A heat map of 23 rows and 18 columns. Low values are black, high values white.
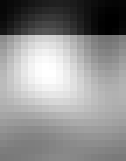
The bottom part is higher, past a seam about 20% of the way down. The top right is the ninth with the lowest average. There are no lone odd cells. The centre is the ninth with the highest average.
